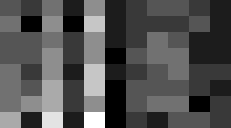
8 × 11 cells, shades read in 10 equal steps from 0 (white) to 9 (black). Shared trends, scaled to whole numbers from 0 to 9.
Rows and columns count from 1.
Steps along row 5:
up down up down up down down down up same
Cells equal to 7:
19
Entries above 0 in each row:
11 11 11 11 11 11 11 10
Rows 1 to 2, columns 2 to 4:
7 5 8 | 9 4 9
